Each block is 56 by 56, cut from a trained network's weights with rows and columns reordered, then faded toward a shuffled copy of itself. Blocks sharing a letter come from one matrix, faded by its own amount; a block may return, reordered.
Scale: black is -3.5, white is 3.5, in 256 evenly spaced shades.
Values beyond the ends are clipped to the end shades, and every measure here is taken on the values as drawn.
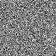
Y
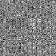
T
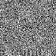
T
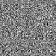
T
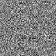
T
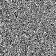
Y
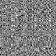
T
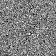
Y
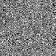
T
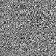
T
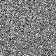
Y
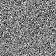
Y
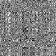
T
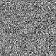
T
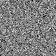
Y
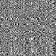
T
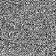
T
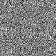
T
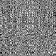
T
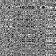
T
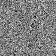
Y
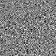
T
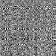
T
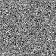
Y
